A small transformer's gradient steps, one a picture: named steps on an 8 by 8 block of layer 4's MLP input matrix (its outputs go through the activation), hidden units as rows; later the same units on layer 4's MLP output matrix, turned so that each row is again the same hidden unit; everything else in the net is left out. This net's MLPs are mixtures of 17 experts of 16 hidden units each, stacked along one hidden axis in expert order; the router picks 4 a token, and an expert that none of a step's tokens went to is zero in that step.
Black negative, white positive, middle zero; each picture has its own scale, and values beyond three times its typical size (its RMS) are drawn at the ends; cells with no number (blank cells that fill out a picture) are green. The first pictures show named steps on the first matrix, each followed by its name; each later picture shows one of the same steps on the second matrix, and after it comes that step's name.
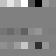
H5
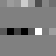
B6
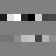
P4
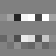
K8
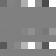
H5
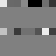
B6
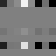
H5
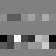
K8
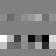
K8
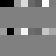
B6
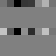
B6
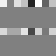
B6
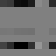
H5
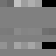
H5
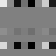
H5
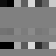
H5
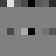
B6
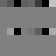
B6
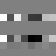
P4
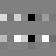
P4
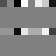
B6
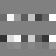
P4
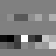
K8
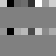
B6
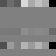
H5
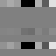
H5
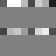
B6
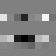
P4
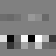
K8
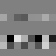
K8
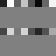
B6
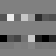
P4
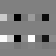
P4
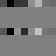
B6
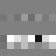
K8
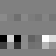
K8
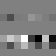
K8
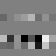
K8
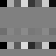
H5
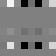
H5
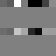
B6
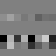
K8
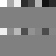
B6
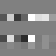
P4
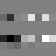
P4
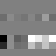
K8
